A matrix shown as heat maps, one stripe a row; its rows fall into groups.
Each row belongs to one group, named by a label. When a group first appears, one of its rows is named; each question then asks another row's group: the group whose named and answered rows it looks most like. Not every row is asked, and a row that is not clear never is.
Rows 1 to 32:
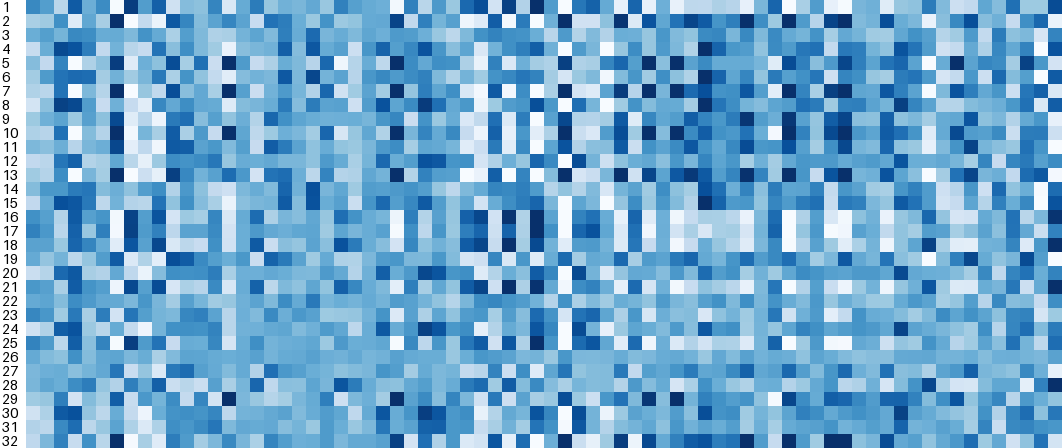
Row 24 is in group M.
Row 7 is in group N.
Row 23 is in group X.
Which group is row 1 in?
X
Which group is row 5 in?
N
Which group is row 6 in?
M
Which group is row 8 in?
M
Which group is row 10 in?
N
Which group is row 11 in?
N
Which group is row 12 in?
M
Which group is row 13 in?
N
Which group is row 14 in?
M
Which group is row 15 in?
M
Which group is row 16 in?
X
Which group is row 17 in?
X
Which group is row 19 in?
N
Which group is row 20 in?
M
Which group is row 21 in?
X
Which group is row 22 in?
M
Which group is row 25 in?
X
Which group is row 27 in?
N
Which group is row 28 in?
X
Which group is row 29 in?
N
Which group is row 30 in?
M
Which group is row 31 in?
M
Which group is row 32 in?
N
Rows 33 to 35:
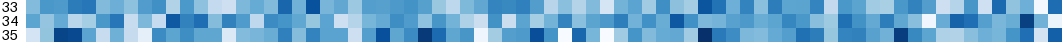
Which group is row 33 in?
M
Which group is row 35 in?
M
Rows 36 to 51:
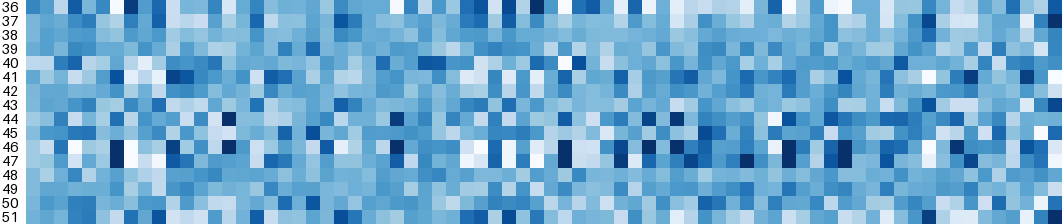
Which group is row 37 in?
X
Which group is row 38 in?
X
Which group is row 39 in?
M
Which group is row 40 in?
M
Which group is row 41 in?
N
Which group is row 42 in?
N
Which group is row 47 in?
N
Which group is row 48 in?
M
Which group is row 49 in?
N
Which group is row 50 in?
M
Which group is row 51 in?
X
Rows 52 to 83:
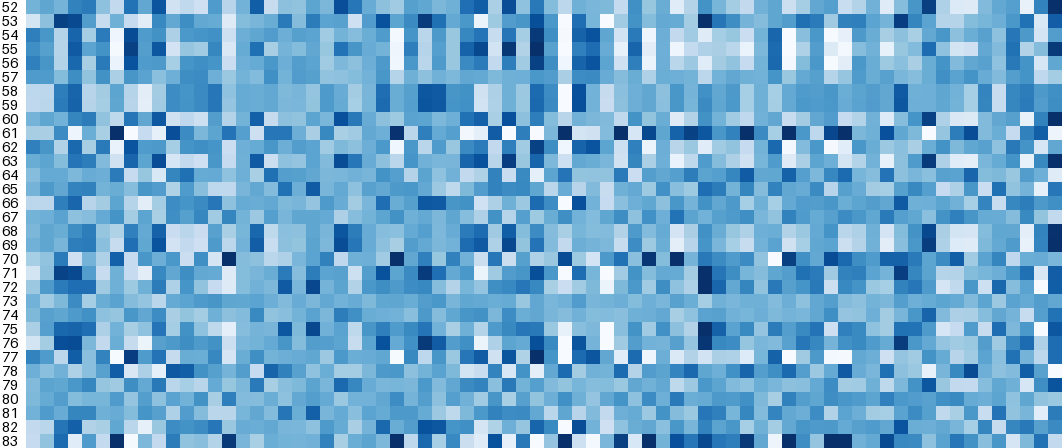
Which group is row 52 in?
X
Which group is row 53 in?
M
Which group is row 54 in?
X
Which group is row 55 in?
X
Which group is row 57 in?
X
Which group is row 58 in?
M
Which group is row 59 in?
M
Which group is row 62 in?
X
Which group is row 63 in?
X
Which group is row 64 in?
N
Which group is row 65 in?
M
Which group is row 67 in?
N
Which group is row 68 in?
X
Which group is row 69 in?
X
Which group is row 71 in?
M
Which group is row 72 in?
M
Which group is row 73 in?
M
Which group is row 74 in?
X
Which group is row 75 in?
M
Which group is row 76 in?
M
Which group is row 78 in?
N
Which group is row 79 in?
X
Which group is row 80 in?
N
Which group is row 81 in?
M
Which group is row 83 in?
N
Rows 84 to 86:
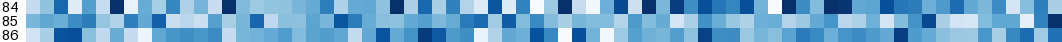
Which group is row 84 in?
N
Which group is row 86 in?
M
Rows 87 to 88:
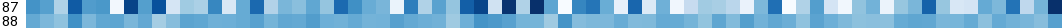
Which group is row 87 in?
X
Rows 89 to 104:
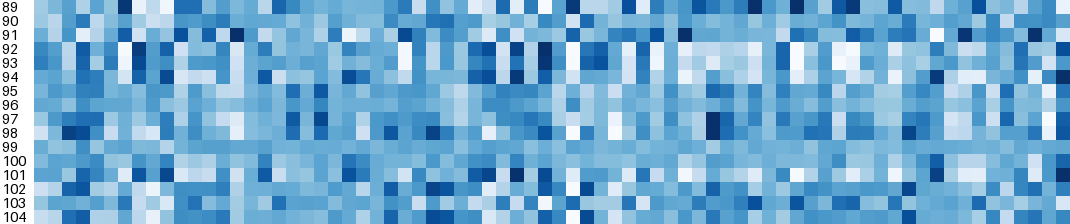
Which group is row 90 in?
M
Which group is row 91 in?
N
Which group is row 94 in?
X
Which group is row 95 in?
M
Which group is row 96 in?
M
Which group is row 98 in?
M
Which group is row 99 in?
M
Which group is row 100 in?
X
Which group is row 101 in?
X
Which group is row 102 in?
M
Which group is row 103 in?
N
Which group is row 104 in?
M
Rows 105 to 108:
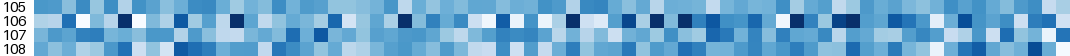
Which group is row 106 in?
N
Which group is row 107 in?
M
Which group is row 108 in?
N
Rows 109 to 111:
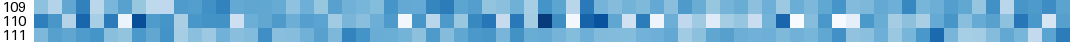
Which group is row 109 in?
M
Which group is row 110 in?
X
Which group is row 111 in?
X
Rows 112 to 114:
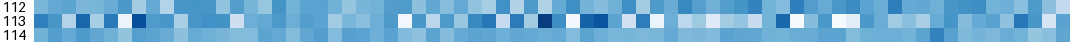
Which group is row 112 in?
N
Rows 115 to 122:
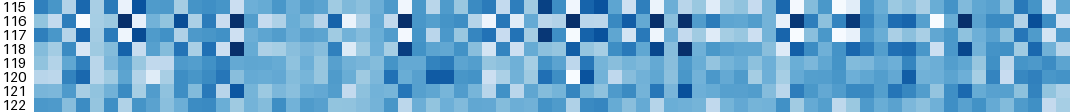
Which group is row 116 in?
N
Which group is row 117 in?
X
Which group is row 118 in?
N
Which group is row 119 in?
M
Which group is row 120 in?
M
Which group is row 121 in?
N
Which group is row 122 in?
X
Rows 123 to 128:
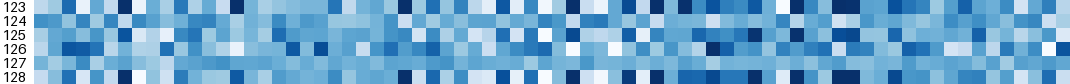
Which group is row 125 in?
N
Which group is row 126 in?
M
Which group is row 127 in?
M
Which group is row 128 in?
N
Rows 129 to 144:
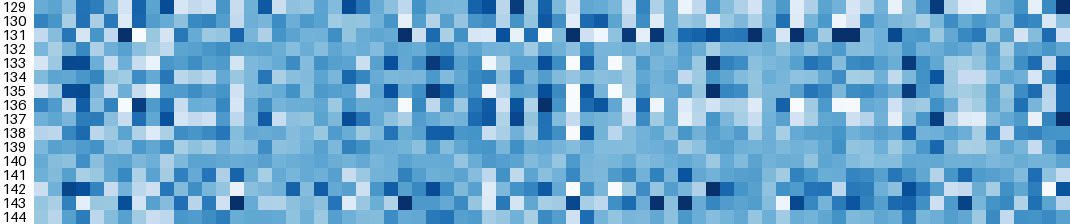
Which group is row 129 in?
X
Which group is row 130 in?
X
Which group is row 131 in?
N
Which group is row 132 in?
M
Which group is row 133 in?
M
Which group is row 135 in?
M
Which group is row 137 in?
X
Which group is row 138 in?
M
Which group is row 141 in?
N
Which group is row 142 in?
M
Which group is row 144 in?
M
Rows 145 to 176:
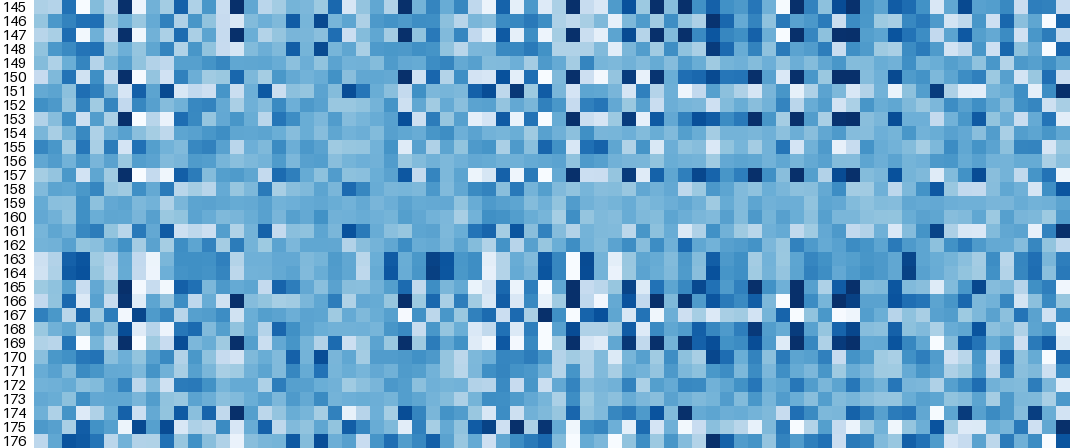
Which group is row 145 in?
N
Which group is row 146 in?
M
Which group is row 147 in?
N
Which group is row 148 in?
M
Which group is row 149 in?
M
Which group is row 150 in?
N
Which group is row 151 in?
X
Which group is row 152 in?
X
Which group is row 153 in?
N
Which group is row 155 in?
X
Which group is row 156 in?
X
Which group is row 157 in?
N
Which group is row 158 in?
X
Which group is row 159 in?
M
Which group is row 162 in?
N
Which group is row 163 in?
M
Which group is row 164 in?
M
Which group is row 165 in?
N
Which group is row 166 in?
N
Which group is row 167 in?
X
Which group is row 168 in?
N
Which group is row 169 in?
N
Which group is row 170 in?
M
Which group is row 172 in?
N
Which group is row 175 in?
X
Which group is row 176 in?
M
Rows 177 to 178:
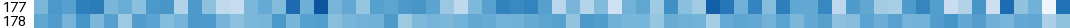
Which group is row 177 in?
M
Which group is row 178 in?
X
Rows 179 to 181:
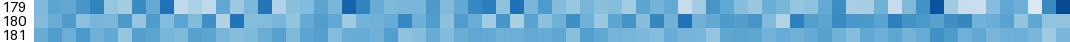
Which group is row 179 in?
X
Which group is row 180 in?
N
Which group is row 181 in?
X
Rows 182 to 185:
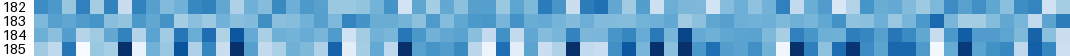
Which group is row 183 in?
X
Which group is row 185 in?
N
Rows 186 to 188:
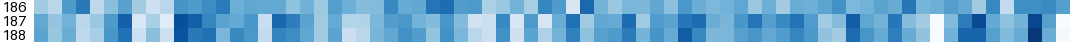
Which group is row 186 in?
M
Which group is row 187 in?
N
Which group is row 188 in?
N
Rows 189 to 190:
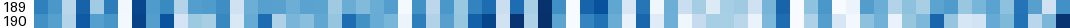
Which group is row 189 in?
X
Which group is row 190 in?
X
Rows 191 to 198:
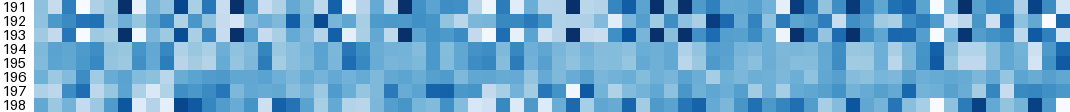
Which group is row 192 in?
M
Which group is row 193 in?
N
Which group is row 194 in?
X
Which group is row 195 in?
X
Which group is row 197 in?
M
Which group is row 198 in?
N
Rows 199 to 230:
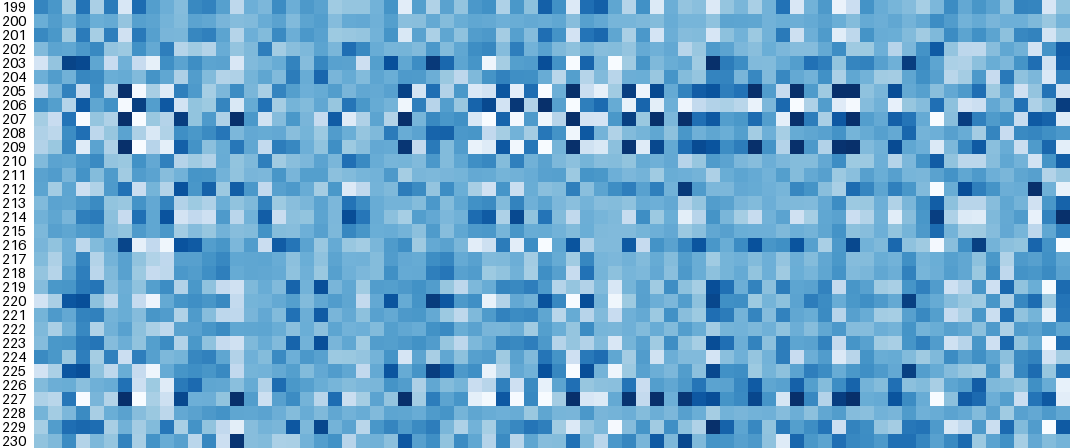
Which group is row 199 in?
X
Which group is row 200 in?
X
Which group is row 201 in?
X
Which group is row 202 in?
X
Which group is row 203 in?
M
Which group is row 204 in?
M
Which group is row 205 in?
N
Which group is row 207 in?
N
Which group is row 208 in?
M
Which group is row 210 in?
X
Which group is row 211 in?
X
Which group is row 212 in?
N
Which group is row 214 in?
X
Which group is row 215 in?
X
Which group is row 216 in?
N
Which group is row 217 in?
M
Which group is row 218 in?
M
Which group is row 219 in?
M
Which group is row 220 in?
M
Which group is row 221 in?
M
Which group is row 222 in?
M
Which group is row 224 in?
X
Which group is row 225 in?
M
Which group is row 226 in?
N
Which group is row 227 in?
N
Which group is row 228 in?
M
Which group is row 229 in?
M
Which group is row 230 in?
N
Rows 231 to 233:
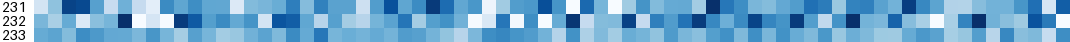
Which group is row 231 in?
M
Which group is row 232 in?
N
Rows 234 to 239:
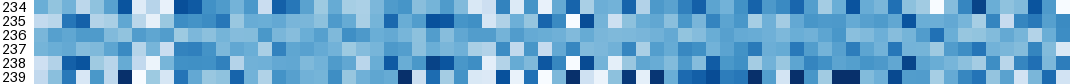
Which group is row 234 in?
N
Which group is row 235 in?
M
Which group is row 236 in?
X
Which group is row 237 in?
N
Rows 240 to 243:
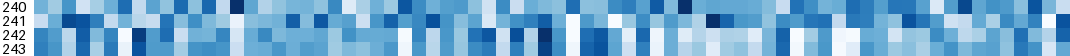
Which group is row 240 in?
N
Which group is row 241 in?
M
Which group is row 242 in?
X
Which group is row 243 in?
X
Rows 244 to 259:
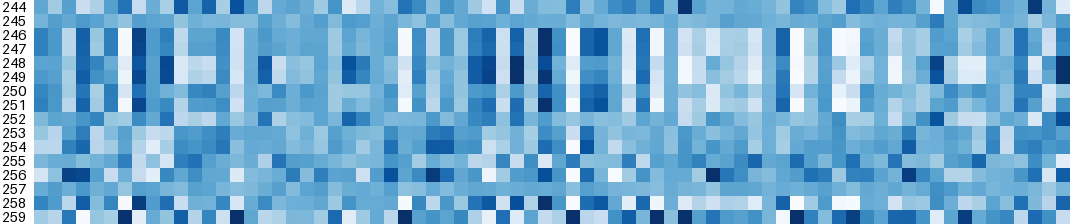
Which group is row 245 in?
X
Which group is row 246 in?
X
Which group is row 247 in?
X
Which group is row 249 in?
X
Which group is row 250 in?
X
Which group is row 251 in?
X
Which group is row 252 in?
X
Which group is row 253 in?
M
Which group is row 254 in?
M
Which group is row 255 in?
N
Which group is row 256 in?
M
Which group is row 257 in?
X
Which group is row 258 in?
X
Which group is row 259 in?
N
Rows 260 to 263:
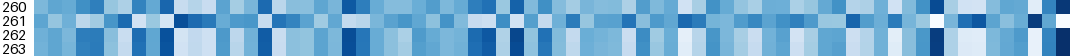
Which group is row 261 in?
N
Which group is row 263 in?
X
